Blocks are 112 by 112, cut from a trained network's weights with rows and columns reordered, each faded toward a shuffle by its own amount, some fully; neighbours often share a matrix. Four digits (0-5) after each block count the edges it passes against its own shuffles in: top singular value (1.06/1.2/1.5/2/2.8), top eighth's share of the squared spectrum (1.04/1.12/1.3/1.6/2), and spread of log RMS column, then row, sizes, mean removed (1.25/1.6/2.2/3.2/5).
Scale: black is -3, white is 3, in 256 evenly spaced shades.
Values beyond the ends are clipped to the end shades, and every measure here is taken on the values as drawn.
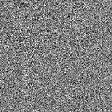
3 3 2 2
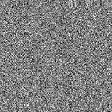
4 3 2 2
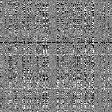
4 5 4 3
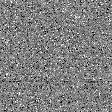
1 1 1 0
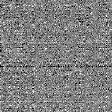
3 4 3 2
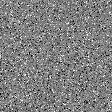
0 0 0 0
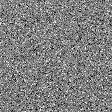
0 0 0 0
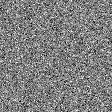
0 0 0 0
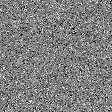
0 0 0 0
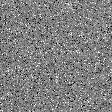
0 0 0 0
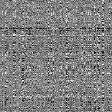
4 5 4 3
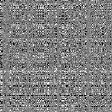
4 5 4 3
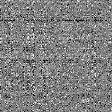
3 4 3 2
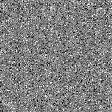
2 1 0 1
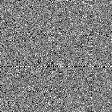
3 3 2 2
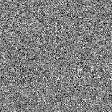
3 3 1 2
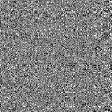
4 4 3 3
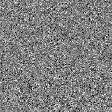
3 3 2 1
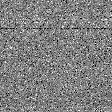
2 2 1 1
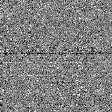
3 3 2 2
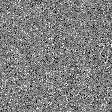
1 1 0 0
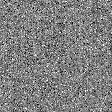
1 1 0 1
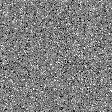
1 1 0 0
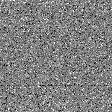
1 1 0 0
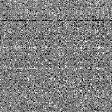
3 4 3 2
